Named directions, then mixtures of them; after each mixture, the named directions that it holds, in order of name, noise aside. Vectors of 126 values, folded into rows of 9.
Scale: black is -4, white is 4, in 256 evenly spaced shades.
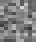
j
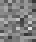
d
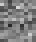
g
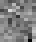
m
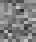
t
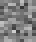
j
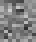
t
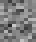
g, j, t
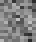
d, m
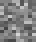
j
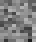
j, m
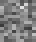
j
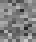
t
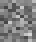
d, m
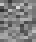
g, m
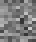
d, t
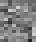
g, j, m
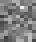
g, j, m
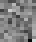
m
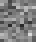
g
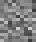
d, m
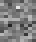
d, g, t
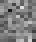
j, m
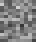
d, g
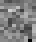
j, m, t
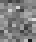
m, t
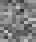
t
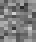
j
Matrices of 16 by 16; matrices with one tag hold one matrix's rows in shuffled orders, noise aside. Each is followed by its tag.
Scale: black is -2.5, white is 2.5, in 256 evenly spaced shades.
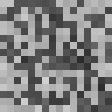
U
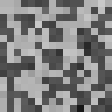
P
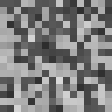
U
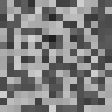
P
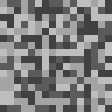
U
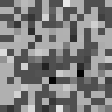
U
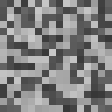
P
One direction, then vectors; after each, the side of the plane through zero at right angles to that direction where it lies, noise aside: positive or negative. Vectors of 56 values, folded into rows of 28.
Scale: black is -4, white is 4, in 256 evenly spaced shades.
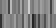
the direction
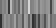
positive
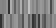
positive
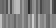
negative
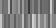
negative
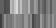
positive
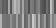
negative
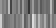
negative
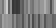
positive
